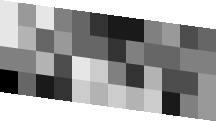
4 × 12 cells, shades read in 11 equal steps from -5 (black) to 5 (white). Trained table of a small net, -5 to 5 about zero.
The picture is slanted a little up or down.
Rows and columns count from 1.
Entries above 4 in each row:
0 0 0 0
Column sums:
3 2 1 -4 5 1 -4 -5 4 -6 -4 1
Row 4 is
-5 -1 -4 -3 3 2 3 2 3 -4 0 1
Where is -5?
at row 4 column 1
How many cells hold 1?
5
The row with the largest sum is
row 3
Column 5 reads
-1 -1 4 3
